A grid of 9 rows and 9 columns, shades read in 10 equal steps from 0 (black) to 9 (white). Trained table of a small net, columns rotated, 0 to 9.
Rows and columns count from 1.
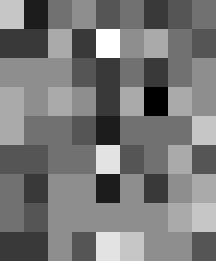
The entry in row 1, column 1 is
7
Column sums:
39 27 44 35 39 43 30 43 43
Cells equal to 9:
1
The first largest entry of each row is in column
1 5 1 1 9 5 9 9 5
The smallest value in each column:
2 1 4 2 1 3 0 3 3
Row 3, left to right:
5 5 5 3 2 4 2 4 5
